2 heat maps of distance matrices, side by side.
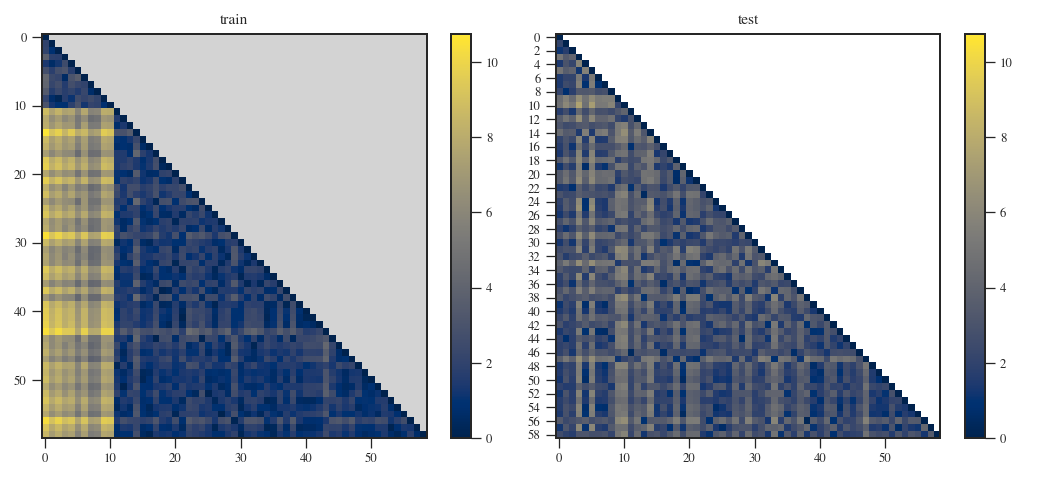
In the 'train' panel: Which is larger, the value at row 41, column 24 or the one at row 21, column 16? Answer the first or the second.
the first
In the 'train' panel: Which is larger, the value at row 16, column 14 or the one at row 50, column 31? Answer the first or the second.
the first
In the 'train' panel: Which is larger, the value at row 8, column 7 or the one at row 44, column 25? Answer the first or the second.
the second
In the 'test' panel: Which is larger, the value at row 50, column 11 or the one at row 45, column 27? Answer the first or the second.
the second
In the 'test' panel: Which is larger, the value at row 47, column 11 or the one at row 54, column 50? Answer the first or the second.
the first
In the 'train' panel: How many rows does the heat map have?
59
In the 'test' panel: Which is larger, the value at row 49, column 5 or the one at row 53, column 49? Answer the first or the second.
the first
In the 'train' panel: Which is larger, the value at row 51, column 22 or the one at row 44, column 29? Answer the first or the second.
the second
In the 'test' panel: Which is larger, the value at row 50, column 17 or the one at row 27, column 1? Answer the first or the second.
the second
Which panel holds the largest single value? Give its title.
train
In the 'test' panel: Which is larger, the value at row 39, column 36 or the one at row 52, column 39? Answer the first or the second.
the first
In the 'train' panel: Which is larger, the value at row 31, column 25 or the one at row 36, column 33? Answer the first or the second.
the first
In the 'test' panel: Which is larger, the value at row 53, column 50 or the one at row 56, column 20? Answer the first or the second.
the second
